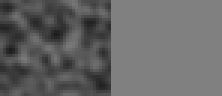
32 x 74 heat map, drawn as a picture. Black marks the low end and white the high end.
It is made of 1 by 2 panels. Panel 1,1: low, blotchy. Panel 1,2: middling, flat.
